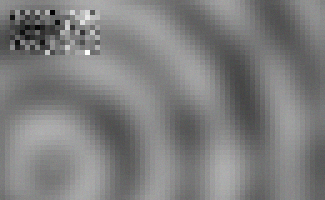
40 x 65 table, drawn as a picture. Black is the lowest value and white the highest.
In the top left lies a patch that is rougher than the rest. Rings spread out from the bottom left. The top left is the roughest part.
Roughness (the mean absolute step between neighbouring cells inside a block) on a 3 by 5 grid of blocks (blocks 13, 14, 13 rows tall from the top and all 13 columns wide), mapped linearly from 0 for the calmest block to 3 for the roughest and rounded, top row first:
32000 / 00000 / 00000
